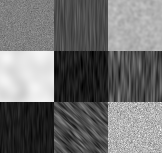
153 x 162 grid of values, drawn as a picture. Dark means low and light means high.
The table splits into 3 rows of 3 panels. Panel 1,1: middling, fine-grained, faint in contrast. Panel 1,2: low, streaked downward, faint in contrast. Panel 1,3: high, blotchy, faint in contrast. Panel 2,1: very high, smooth, faint in contrast. Panel 2,2: very low, streaked downward, faint in contrast. Panel 2,3: low, streaked downward. Panel 3,1: very low, streaked downward, faint in contrast. Panel 3,2: low, slanting down to the right. Panel 3,3: high, fine-grained.
